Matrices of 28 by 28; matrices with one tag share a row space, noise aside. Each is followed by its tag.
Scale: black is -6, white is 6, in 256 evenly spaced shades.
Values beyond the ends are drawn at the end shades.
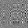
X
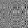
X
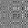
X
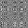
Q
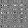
Q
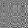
X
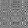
X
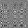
Q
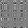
Q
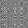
Q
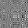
X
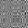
X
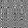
Q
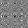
Q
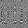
Q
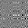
X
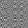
Q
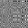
X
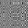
X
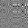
X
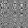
Q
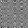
Q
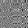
X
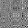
X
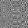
X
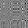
X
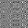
X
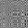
X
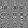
Q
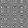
Q
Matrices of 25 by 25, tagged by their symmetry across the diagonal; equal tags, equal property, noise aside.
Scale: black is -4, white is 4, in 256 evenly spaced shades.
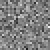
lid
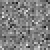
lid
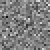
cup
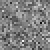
lid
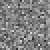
cup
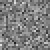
cup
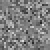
lid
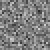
lid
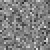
cup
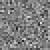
lid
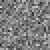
cup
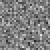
lid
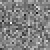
cup
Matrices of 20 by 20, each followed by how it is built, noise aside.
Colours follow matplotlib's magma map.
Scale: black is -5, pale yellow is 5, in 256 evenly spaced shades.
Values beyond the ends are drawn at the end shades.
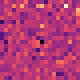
noise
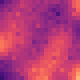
smooth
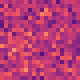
noise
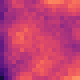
smooth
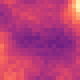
smooth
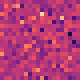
noise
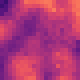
smooth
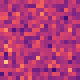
noise
